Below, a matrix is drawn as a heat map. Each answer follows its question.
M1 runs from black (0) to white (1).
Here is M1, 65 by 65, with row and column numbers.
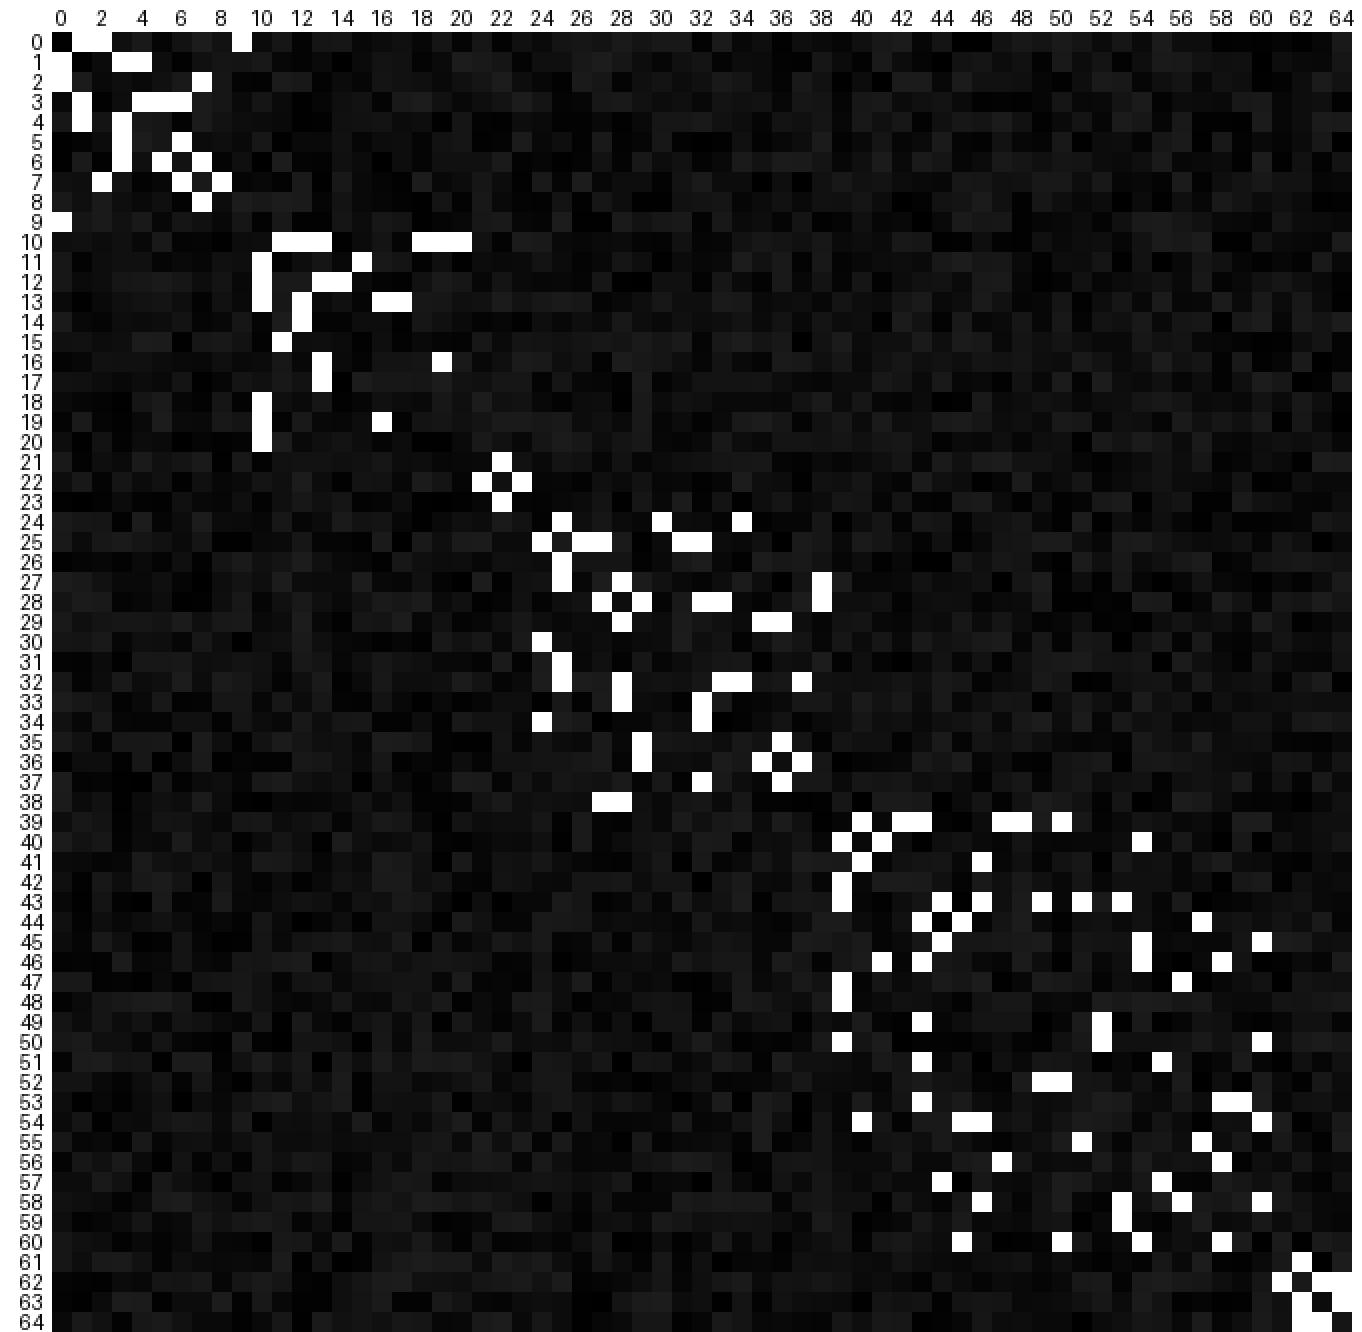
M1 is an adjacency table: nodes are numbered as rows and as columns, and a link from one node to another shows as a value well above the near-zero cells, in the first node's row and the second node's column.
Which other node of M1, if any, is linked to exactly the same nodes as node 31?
node 26
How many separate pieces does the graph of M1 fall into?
6
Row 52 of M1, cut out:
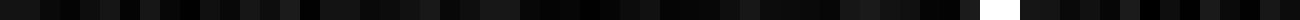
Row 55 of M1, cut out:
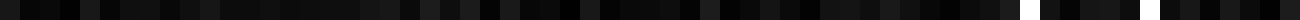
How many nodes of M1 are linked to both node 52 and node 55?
0
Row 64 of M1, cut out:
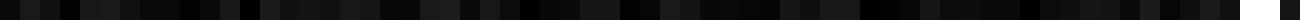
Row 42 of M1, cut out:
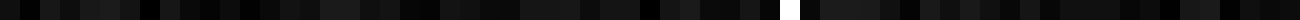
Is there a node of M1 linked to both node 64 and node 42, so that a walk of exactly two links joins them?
no
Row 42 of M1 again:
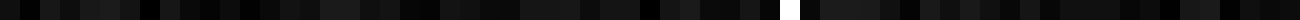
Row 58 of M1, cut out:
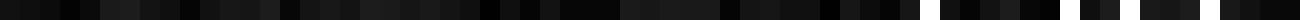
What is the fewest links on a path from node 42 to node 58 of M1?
4
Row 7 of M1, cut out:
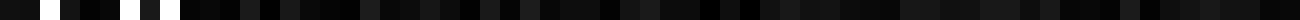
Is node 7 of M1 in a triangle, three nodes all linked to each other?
no
